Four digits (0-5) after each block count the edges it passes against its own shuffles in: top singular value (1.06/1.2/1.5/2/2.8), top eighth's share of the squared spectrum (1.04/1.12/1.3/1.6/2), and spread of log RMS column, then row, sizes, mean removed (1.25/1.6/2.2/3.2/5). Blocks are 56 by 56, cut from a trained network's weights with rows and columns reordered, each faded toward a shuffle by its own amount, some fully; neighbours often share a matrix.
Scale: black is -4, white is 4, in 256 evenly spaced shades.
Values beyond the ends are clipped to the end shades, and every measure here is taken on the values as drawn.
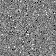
1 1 0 0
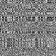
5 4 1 3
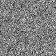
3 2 0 0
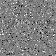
2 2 0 1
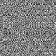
4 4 0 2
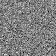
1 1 0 0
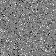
2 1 0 0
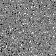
1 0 0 0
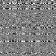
4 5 0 4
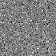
3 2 0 1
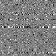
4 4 1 3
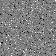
1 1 0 0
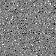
2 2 0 1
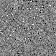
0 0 0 0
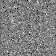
2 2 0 0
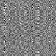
4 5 2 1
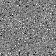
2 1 0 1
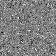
1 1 0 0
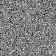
1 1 0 0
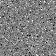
0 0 0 0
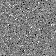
0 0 0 0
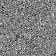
1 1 0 0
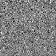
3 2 0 1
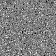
1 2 0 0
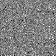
3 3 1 1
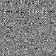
3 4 2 2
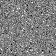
0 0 0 0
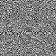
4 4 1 2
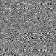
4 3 1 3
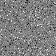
0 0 0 0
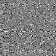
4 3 0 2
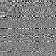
4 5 0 4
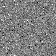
0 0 0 0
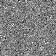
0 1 0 0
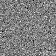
2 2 0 0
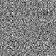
3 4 1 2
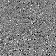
2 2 0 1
